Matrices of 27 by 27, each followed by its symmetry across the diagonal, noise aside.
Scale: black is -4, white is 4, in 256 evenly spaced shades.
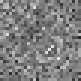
symmetric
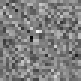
antisymmetric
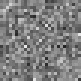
symmetric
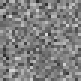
neither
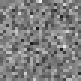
neither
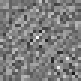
symmetric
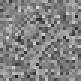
symmetric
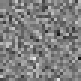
antisymmetric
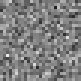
antisymmetric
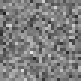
neither
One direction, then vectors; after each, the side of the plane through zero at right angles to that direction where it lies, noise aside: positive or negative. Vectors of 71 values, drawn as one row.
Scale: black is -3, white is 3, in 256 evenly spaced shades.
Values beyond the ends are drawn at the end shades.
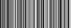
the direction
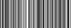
positive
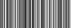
positive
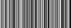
negative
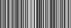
positive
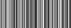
negative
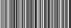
negative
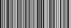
positive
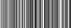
negative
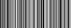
positive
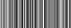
negative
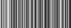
negative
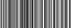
negative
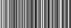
negative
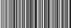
negative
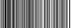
negative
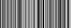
positive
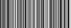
positive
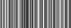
negative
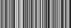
negative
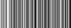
negative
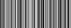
positive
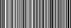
positive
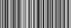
positive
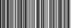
positive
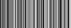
positive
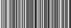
negative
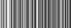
negative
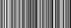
negative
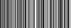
positive
